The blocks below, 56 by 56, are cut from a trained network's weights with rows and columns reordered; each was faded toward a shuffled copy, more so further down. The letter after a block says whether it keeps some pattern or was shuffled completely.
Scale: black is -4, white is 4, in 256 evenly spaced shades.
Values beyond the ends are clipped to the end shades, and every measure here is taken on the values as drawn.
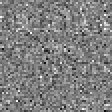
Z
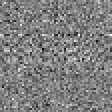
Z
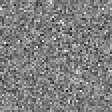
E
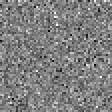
Z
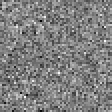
Z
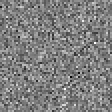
Z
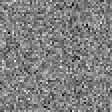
E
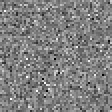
E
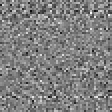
Z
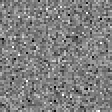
E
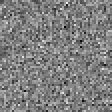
Z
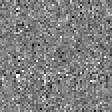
Z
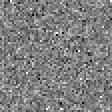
E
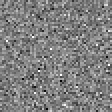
Z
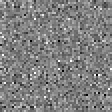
Z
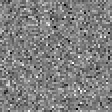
E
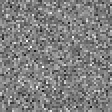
E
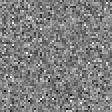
Z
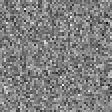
Z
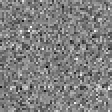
Z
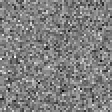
E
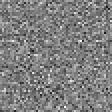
Z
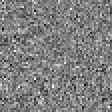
Z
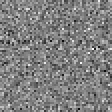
Z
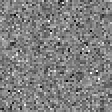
Z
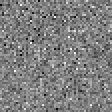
Z
